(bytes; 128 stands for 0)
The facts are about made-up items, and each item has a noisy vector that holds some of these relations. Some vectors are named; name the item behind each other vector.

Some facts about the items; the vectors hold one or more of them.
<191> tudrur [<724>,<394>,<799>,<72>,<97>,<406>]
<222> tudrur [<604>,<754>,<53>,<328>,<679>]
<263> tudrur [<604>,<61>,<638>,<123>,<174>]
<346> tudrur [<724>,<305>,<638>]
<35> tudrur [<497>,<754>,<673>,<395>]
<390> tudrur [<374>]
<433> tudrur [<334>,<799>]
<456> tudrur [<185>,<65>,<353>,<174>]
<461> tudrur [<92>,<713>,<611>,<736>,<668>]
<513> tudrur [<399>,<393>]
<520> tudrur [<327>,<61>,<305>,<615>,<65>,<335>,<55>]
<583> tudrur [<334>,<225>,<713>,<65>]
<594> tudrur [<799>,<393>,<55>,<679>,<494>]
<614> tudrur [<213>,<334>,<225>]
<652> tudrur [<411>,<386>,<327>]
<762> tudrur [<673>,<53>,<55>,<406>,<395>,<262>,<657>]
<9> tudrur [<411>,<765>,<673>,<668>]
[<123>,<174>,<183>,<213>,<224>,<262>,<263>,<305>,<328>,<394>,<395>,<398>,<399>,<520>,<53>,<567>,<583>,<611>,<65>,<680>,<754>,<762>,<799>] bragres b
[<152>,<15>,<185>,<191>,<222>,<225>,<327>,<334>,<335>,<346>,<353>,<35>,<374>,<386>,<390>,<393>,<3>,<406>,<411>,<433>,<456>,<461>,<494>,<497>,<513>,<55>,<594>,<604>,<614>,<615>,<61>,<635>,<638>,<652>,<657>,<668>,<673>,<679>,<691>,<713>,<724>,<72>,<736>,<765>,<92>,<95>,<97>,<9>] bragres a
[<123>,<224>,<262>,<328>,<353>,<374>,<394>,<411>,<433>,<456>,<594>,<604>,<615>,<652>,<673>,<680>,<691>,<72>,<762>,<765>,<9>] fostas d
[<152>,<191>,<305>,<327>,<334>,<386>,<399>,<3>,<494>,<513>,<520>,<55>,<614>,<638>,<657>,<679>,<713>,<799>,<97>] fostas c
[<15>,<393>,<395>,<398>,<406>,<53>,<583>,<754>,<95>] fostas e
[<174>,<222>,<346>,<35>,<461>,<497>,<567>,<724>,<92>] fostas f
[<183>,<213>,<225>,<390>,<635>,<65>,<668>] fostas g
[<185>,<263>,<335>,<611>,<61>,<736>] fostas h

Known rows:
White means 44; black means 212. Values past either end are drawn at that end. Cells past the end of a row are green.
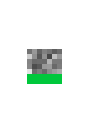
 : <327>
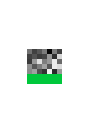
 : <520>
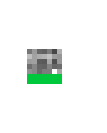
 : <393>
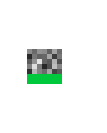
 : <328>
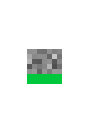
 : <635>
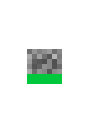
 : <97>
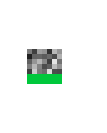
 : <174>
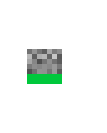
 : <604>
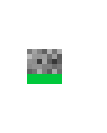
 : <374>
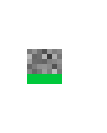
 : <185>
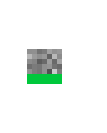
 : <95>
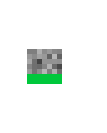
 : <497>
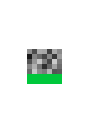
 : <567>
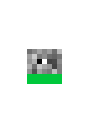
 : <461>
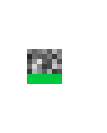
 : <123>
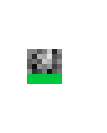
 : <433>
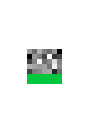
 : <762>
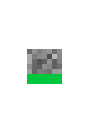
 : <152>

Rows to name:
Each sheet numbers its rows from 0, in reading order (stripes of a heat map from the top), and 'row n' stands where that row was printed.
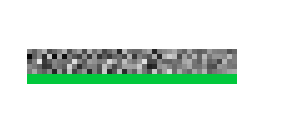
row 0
<799>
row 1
<213>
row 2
<65>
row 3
<399>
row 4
<411>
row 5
<55>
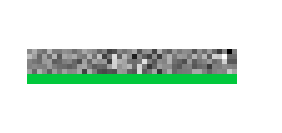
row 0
<765>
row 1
<406>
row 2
<456>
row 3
<183>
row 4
<494>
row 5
<594>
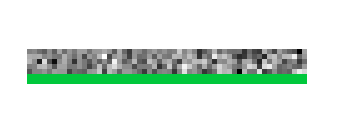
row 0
<390>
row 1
<713>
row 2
<9>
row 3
<225>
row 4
<35>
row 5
<222>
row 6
<263>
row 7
<513>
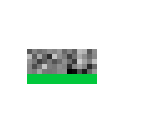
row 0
<638>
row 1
<614>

